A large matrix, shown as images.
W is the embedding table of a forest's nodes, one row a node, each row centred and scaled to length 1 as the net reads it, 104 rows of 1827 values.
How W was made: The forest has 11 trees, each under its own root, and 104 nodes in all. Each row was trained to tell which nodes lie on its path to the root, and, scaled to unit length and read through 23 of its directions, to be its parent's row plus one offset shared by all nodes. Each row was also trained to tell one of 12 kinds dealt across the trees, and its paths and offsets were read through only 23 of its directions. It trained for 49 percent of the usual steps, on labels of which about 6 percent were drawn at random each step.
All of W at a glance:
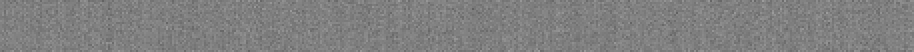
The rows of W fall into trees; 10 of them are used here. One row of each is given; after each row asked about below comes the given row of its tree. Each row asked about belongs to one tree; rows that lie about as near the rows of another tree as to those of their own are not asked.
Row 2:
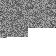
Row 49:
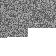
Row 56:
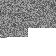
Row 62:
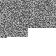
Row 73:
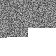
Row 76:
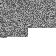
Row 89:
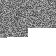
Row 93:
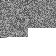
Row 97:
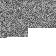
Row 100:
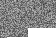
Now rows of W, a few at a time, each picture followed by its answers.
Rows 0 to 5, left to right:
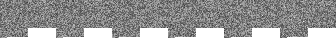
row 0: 89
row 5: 97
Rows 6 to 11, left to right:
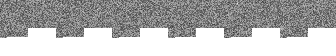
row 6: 76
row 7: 97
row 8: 93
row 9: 89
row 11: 49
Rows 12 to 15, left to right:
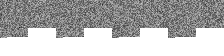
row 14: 97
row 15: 100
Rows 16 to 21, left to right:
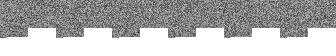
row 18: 89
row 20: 76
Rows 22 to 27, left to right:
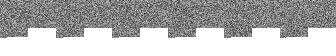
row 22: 49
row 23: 49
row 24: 89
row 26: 97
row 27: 49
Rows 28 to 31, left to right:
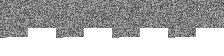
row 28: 93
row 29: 49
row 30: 89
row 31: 89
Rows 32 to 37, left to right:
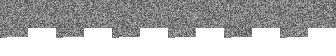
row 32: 2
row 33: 2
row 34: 93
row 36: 97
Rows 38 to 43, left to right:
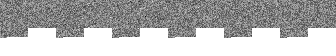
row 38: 97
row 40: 49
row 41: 93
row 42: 49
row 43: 56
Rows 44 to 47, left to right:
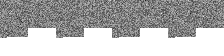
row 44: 73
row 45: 100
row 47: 49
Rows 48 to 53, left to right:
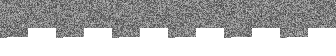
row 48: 97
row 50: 93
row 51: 89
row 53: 56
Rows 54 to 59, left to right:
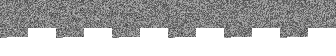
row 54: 2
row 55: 93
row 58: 97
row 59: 97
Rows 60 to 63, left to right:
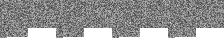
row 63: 2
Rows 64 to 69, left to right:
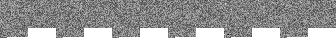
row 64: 93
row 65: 93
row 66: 56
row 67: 62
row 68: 73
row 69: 62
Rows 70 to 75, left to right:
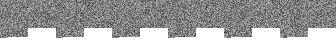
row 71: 93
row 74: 89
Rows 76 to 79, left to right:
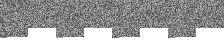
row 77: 89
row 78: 49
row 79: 89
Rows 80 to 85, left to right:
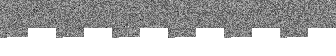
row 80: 62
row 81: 93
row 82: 89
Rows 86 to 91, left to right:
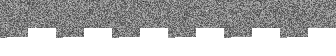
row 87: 49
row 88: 100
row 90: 97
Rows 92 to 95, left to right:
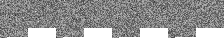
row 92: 56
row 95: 73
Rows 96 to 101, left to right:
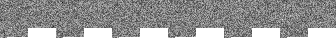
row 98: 93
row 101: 97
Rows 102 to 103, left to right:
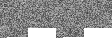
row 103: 49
